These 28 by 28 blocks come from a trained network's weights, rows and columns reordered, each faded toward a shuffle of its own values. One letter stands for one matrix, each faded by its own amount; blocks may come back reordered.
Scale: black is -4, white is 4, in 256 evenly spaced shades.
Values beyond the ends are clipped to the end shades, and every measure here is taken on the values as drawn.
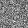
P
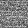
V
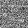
V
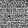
V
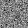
P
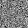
P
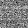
V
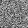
P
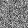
P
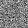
P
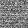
V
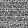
V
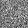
P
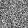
P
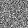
P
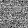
V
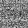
V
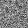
P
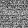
V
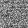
V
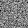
P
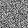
P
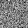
P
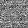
V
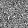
P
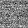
V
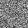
P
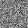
P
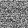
V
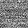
V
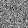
P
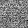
V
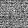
V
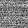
V
